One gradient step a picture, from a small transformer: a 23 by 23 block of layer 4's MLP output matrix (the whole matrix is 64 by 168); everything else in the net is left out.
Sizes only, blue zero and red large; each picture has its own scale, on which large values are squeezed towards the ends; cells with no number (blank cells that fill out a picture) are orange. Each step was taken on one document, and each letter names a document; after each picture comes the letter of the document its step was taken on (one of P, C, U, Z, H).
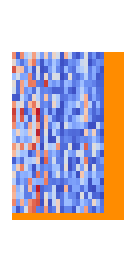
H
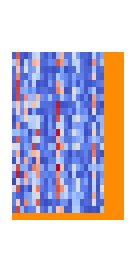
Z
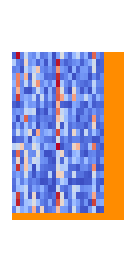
Z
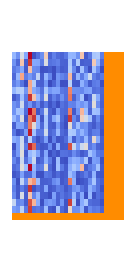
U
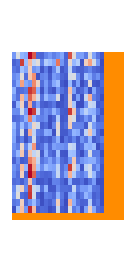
U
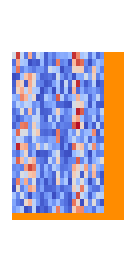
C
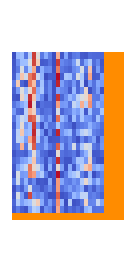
H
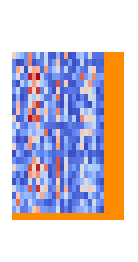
H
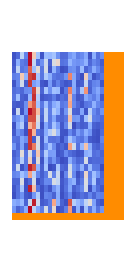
U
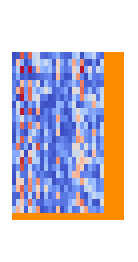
C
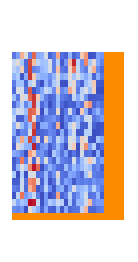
U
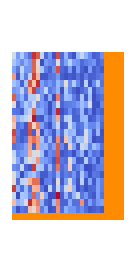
H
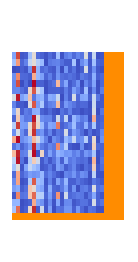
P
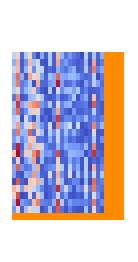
P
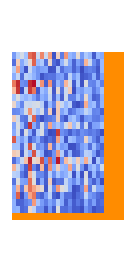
P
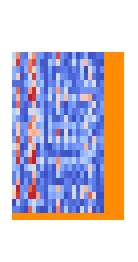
P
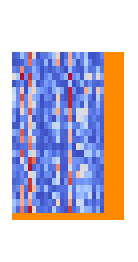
U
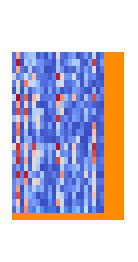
Z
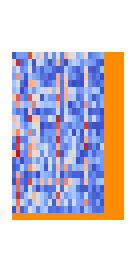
P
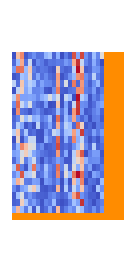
C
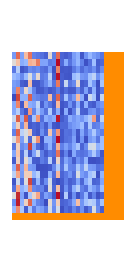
Z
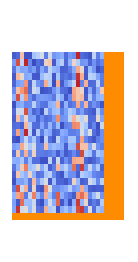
C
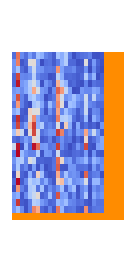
P
